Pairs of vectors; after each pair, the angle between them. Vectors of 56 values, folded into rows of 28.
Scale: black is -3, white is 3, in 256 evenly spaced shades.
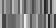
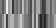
orthogonal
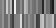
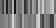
nearly opposite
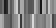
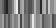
nearly parallel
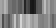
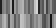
orthogonal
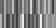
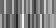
nearly parallel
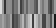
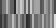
partly opposed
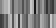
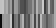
partly aligned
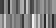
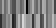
partly opposed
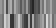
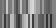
nearly opposite
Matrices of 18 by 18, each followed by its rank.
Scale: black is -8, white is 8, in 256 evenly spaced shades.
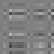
one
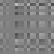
one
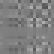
two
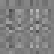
two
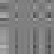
one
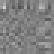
three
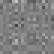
three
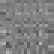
three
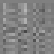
two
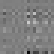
two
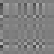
one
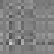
two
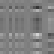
one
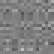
three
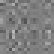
three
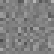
three
